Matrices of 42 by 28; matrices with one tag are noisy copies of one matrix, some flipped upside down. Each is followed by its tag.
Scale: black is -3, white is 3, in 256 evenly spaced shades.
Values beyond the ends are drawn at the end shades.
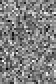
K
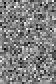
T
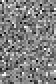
K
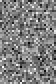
T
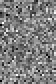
K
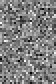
T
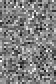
T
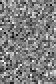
K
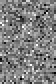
T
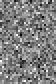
T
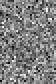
K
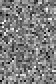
K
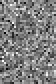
K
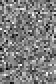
K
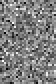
K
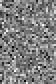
K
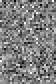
T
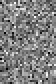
K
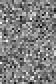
T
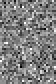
T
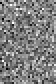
K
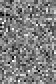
K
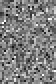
K
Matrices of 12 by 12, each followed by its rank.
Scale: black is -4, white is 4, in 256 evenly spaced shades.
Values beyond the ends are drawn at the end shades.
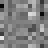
two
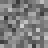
full rank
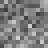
full rank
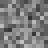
full rank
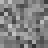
full rank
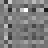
two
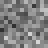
full rank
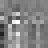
two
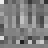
two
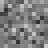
full rank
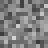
full rank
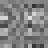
two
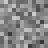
full rank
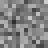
full rank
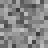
full rank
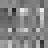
two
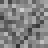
full rank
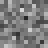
full rank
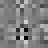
two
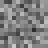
full rank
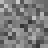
full rank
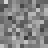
full rank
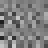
two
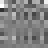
two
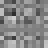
two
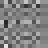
two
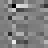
two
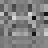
two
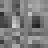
two
